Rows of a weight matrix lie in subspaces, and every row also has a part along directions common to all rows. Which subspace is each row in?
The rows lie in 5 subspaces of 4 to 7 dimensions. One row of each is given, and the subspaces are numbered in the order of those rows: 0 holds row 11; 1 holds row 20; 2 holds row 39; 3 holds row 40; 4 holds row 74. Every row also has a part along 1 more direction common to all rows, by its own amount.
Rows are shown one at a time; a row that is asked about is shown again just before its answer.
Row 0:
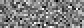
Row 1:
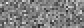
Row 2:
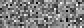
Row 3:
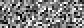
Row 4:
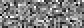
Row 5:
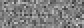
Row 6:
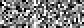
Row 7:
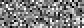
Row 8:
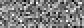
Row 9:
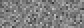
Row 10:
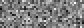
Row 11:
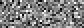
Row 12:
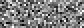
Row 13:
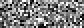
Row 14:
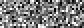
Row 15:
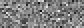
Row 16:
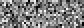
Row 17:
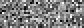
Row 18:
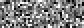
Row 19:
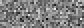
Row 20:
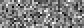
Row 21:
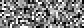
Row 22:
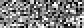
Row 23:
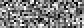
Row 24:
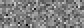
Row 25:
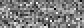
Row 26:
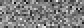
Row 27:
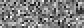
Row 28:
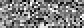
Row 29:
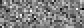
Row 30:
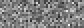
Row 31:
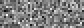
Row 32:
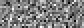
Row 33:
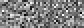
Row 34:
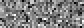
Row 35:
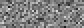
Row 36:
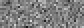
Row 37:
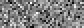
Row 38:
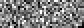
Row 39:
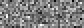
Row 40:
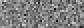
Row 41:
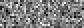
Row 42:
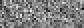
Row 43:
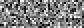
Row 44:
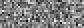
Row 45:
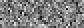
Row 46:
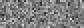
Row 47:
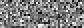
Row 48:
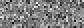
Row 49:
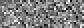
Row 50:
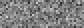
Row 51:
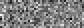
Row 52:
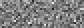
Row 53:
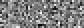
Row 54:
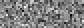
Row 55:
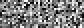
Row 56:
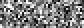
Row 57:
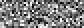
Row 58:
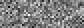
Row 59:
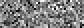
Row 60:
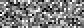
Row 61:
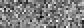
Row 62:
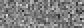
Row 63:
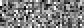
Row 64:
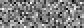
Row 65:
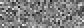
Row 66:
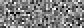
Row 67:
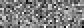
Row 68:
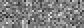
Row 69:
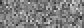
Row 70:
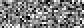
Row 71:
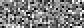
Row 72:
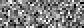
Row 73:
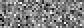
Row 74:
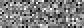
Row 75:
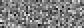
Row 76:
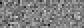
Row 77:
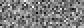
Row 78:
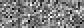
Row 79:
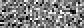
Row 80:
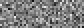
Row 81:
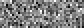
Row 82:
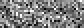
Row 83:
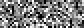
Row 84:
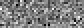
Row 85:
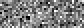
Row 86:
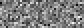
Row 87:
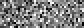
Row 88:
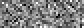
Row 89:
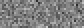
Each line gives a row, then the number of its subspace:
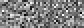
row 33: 3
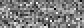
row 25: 0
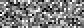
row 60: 4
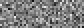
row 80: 3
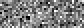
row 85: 2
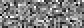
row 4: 4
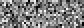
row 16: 3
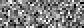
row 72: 1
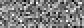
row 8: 1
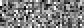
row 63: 2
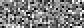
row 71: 2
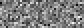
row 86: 0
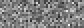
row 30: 1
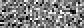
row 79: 2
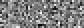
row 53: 2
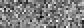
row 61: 1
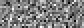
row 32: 1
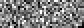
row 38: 3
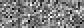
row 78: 4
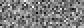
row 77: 3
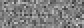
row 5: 1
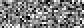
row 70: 2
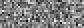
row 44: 1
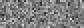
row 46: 4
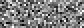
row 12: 4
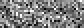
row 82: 0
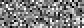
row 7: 3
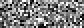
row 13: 4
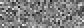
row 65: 4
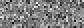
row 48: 4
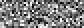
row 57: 4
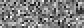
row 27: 4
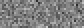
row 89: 1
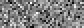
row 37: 1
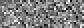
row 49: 3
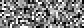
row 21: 1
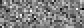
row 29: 0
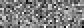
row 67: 1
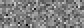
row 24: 2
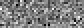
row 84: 0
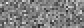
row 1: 3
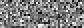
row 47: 2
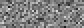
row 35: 4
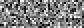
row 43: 0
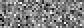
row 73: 2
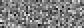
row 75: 2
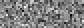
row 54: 2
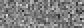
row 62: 2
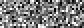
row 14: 3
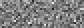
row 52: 0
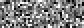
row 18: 1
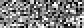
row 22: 2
